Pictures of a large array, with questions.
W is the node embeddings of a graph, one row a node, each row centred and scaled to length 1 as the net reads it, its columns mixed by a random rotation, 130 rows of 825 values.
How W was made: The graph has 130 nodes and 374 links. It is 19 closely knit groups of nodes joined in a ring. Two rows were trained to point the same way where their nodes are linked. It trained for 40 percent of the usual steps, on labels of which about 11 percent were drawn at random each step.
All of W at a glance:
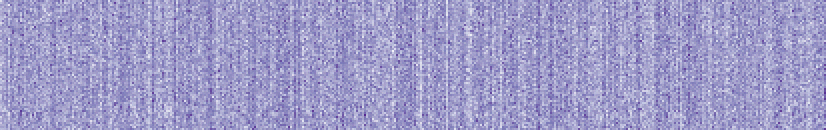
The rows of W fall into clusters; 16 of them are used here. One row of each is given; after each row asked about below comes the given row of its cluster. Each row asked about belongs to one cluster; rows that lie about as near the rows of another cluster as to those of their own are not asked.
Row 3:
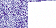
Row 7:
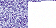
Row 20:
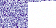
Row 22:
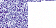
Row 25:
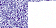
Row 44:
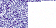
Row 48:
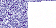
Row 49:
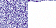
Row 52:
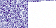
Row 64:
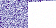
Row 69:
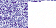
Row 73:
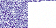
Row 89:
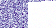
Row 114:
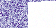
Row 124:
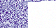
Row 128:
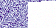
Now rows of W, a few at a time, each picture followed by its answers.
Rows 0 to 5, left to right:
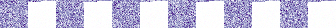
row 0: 7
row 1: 22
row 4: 49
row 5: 114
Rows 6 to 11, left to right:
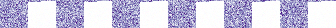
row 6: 128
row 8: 128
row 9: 3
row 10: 3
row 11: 114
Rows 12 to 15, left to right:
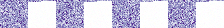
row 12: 7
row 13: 124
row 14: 25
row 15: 124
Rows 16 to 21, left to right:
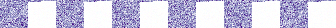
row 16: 128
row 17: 48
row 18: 73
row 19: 64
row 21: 89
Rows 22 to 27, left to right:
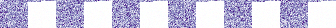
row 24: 89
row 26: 69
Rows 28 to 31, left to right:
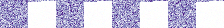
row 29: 114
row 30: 48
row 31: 89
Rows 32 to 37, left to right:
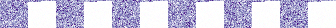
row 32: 89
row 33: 69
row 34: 44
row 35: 3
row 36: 73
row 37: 44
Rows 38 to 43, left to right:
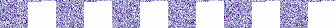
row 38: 124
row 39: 49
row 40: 52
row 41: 52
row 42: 124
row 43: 128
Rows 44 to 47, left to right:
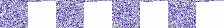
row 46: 114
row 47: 3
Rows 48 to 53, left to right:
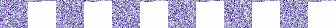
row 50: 7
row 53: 49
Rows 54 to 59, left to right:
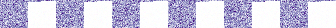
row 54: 48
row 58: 69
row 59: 48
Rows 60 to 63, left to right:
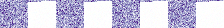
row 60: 73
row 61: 114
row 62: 52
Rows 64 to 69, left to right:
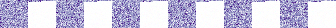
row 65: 22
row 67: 22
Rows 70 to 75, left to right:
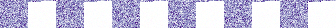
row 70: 7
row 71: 89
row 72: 52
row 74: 128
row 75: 64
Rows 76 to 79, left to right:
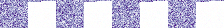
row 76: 44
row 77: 124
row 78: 89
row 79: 7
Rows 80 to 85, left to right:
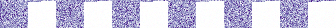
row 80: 124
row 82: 69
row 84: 25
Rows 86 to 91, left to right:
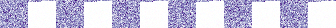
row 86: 52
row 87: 64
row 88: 49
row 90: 69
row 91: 20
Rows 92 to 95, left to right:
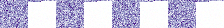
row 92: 49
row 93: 89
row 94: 22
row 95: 44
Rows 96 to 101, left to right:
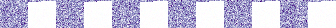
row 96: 128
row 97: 64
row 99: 49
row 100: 49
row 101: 124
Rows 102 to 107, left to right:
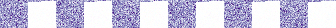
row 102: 20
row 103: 25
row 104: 25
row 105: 73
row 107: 128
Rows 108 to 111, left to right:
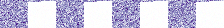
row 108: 48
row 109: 128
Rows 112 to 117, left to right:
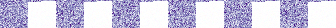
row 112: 7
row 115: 114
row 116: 22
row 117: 114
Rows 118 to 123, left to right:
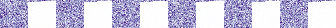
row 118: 3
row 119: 49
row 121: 3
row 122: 89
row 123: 64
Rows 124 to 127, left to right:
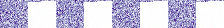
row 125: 114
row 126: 44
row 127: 52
